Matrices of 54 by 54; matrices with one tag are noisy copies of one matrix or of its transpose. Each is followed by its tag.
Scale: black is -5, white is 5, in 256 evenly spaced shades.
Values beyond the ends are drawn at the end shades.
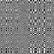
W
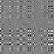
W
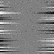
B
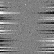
B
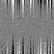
B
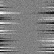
B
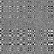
W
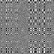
W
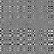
W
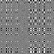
W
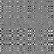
W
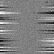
B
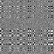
W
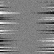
B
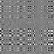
W
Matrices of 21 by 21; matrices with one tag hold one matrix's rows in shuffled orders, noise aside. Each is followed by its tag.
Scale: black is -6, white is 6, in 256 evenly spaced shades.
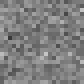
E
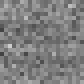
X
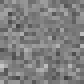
E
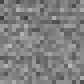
X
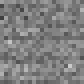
X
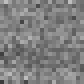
X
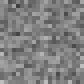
E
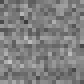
X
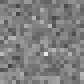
E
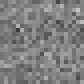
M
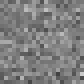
M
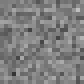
M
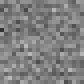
X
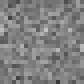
E
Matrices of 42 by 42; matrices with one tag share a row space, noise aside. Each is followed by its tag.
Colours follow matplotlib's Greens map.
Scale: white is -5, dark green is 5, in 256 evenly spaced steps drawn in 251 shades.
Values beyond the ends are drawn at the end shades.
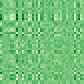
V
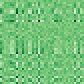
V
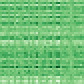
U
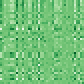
V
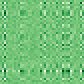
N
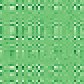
V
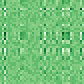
N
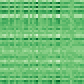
U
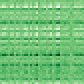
U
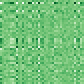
V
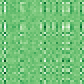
N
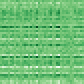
U
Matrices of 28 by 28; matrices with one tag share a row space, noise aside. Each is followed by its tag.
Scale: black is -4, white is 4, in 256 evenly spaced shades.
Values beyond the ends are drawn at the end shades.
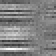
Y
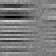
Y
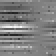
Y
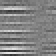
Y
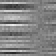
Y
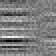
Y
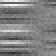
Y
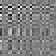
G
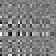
G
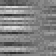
Y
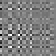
G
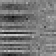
Y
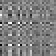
G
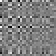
G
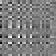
G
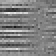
Y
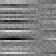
Y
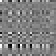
G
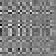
G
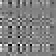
G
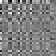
G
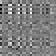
G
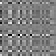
G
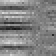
Y
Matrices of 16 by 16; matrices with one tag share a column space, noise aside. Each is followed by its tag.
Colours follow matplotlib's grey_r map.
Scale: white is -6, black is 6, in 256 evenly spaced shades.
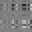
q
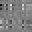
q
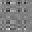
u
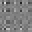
u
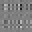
q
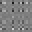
u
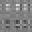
q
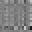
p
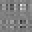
q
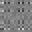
u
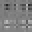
q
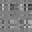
q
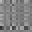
p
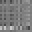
p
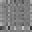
p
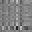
p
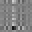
p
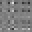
u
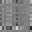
p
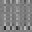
p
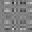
u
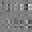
q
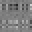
q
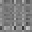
p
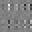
q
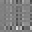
p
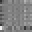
p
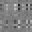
q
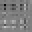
q
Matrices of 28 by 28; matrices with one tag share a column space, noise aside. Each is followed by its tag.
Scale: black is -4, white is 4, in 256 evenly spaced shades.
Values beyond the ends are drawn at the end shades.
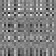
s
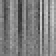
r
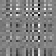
s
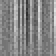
r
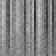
r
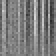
r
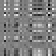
s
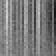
r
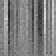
r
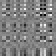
s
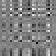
s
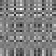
s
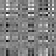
s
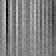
r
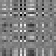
s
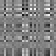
s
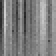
r
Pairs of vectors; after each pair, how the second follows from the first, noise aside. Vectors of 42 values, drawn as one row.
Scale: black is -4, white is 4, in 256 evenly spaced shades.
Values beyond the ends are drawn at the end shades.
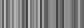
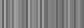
shrunk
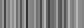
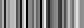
scaled up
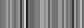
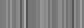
shrunk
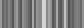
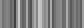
reversed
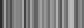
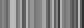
reversed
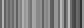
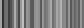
reversed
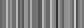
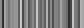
wrapped around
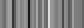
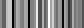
scaled up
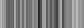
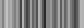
reversed
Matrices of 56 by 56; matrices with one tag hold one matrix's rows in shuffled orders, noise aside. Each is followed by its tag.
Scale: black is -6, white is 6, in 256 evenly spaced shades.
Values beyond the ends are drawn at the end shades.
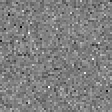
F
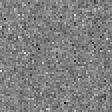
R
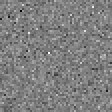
F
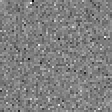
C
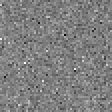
R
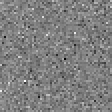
R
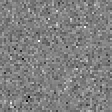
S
